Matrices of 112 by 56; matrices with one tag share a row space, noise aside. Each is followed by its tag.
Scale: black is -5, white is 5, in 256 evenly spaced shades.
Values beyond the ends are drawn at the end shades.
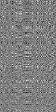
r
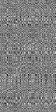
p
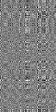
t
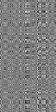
t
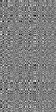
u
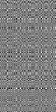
p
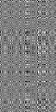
t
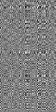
t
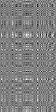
r
